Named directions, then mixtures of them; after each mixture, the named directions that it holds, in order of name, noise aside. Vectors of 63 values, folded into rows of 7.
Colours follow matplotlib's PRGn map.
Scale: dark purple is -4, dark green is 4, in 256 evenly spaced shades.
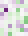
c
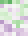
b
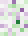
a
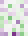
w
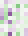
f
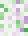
c, f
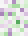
a, f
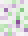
a, c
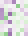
a, f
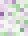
a, c, f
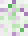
a, w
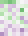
a, b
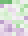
b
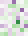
a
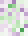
a, w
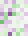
a, f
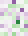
a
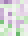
b, f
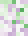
a, b, f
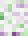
c, f, w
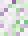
a, c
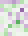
a, b, c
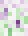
a, b, c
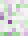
f, w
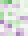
b, f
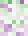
b, c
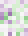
c, f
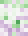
a, b
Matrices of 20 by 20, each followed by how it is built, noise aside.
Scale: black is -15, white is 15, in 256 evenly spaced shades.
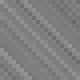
Toeplitz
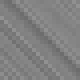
Toeplitz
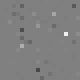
sparse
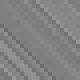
Toeplitz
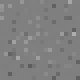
sparse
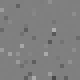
sparse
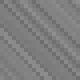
Toeplitz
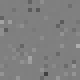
sparse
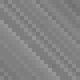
Toeplitz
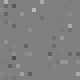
sparse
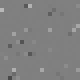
sparse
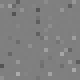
sparse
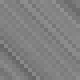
Toeplitz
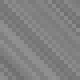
Toeplitz
